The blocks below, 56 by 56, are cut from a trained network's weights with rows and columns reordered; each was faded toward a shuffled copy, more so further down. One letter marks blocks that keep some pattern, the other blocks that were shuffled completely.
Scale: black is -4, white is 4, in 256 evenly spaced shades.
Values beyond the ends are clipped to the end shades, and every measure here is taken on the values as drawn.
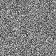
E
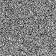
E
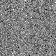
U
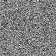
U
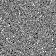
E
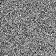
E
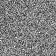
E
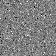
E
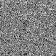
U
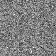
U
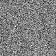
U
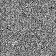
U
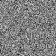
U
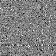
U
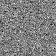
E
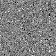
U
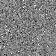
E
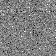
U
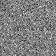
U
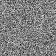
U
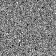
E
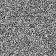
E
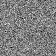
E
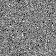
E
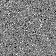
E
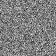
E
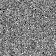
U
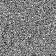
E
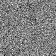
E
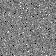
E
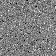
E
